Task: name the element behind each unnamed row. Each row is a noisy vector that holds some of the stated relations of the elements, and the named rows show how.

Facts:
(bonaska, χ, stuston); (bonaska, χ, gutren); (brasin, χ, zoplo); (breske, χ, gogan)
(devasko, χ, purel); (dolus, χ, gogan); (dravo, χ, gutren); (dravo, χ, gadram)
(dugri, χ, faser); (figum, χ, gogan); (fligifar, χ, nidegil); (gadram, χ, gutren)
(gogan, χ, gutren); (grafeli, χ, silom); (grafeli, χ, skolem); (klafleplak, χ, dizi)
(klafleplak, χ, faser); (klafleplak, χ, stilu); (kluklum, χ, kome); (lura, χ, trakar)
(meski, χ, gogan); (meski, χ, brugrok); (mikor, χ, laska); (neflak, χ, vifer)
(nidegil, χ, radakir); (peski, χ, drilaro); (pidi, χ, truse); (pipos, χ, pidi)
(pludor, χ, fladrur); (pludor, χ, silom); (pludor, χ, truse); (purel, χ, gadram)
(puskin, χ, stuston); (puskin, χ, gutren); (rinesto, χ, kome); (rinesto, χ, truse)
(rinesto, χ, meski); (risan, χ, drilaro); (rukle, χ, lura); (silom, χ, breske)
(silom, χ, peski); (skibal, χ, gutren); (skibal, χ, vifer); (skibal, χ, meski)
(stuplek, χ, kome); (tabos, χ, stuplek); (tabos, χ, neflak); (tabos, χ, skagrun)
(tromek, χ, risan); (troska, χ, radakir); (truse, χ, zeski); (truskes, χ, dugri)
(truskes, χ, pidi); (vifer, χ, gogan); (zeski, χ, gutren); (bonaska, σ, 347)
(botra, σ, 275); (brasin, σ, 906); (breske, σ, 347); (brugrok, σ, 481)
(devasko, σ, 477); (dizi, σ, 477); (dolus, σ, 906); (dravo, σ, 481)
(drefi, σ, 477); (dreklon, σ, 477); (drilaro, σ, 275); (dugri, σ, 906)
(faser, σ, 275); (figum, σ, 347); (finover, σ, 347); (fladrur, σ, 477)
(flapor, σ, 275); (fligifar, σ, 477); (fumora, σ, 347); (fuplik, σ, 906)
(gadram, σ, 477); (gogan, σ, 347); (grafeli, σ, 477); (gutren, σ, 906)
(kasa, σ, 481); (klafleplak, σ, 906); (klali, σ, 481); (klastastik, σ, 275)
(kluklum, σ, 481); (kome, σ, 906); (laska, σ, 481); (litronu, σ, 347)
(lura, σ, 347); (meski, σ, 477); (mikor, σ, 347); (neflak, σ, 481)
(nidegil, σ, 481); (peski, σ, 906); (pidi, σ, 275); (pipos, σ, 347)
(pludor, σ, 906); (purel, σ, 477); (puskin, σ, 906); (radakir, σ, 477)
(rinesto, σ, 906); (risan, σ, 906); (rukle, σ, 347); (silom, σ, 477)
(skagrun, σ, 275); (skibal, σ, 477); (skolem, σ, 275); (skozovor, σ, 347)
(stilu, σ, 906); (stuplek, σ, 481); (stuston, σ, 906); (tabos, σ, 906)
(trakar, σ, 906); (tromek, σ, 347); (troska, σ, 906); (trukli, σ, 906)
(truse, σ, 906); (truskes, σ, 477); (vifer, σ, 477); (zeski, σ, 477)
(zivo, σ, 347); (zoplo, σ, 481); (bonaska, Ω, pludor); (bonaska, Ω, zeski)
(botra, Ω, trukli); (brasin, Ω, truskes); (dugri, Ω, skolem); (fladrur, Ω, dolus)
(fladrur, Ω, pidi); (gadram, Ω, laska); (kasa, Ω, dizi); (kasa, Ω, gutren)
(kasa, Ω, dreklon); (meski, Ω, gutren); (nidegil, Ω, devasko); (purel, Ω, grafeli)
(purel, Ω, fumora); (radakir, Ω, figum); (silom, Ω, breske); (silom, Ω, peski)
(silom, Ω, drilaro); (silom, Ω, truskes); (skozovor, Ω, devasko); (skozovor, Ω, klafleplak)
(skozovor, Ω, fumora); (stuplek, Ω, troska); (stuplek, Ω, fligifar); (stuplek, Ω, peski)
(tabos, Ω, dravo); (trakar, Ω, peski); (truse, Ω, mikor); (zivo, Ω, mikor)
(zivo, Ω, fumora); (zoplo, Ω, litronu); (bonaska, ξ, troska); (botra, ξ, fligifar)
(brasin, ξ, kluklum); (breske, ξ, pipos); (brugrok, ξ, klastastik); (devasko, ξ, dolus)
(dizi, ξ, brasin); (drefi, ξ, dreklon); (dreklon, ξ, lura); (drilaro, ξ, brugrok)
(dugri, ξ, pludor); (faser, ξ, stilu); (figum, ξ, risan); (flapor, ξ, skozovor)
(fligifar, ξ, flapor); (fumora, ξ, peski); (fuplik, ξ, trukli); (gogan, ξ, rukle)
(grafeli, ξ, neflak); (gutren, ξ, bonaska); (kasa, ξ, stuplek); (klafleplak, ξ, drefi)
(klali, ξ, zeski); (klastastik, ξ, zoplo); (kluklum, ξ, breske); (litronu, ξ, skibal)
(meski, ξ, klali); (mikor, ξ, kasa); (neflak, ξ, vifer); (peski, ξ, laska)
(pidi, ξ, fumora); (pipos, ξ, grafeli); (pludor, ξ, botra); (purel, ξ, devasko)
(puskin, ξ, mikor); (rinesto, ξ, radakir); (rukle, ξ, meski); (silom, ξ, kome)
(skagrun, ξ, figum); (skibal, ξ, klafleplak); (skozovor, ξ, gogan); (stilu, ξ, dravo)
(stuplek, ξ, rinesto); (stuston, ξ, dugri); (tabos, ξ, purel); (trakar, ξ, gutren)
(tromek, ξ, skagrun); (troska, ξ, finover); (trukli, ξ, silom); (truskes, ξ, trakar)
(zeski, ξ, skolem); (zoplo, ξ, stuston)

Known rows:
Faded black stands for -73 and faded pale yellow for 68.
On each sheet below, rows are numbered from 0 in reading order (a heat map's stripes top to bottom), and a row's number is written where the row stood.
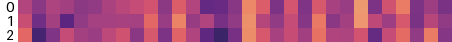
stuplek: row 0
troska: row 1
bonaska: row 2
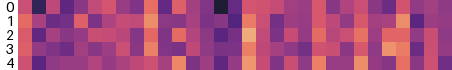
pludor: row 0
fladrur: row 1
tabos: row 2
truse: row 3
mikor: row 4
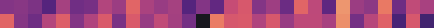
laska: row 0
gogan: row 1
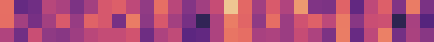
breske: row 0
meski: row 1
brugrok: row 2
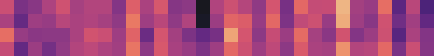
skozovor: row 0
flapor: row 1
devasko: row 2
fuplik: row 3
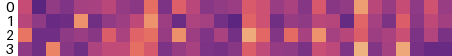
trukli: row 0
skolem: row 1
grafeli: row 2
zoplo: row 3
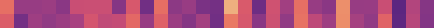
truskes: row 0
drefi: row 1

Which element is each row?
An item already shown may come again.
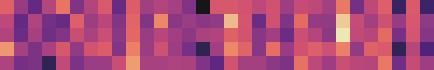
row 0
gogan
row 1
klafleplak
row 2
stilu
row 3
meski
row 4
risan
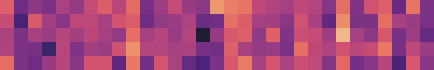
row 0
gutren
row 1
klastastik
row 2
flapor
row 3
risan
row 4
zeski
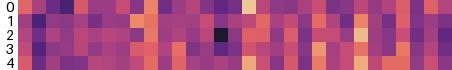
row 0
dolus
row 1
drilaro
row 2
flapor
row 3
tromek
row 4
brasin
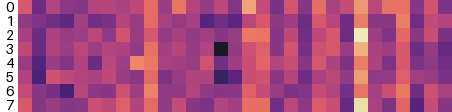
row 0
brasin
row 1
laska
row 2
faser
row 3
flapor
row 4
drilaro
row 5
botra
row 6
kome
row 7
dizi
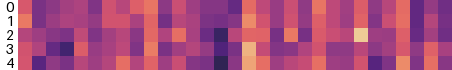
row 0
silom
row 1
purel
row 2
klali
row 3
dolus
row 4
figum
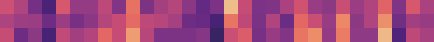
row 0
dolus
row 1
nidegil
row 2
radakir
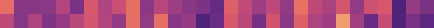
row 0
silom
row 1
fligifar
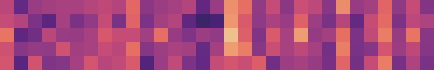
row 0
skagrun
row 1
dravo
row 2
pipos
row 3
pidi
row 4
stuston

